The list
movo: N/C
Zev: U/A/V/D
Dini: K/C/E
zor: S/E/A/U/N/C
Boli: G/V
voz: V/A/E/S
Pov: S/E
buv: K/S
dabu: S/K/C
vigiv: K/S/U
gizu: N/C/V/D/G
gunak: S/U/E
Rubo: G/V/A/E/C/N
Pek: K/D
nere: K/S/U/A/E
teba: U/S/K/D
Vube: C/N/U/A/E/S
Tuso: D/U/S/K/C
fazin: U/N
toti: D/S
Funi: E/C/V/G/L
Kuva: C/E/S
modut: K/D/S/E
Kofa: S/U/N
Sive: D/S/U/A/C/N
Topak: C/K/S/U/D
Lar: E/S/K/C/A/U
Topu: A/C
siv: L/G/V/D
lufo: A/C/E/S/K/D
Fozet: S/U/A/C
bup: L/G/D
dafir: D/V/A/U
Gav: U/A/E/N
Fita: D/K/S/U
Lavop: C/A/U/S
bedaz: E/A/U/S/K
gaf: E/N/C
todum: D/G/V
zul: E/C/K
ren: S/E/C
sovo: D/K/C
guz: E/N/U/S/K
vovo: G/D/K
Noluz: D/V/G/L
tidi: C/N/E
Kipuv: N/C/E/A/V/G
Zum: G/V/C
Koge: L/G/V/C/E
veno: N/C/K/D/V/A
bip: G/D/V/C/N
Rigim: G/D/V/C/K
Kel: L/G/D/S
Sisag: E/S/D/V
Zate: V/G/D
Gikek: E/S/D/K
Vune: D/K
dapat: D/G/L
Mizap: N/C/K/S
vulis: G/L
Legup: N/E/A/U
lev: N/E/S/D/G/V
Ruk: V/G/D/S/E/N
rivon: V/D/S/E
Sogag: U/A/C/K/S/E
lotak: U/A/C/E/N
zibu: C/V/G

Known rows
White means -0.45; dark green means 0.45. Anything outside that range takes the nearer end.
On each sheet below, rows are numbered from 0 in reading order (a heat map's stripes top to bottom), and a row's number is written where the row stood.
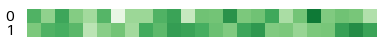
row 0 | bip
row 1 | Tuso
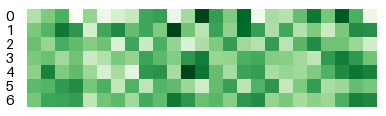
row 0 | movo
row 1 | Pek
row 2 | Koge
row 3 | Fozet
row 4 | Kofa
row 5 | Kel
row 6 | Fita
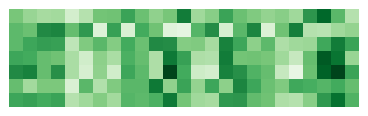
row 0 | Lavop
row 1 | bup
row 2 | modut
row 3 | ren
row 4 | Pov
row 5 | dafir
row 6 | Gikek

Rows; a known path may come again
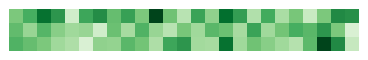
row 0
Pek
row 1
Funi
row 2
Kuva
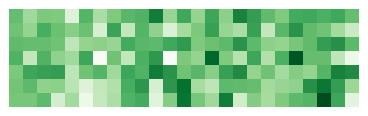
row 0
dafir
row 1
Koge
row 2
Sive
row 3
Zum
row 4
Fita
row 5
Legup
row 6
tidi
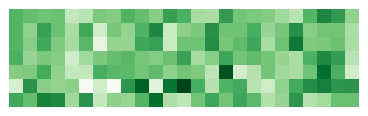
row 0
Lar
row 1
Rigim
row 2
bip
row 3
lufo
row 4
Dini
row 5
fazin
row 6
vovo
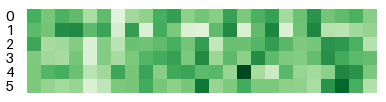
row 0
Ruk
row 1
bup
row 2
voz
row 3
Zev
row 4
dabu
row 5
Lavop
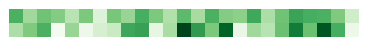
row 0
Rubo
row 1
movo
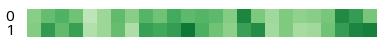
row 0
Topak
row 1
teba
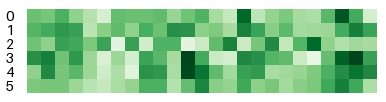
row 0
zul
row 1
modut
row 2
siv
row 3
Pov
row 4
Kofa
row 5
Vube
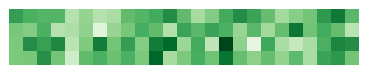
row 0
Sisag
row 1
gizu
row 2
buv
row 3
sovo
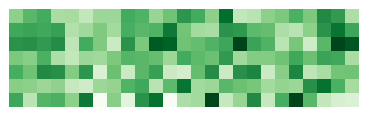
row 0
Mizap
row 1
Gikek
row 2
toti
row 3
veno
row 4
dapat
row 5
lotak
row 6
Boli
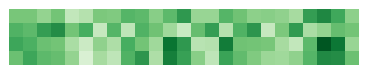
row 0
Sogag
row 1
Kel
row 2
ren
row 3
guz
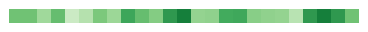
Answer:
Fozet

